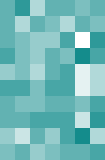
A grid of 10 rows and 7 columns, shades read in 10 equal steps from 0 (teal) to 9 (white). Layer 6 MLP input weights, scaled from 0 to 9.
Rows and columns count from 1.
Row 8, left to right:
3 3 2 2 2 7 1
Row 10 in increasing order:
2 3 3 3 4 4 5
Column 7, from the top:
3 4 1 2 6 6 2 1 6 2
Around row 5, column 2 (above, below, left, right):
4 2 5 6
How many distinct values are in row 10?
4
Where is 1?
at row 1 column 2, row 3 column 7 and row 8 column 7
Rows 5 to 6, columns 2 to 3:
4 6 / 2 4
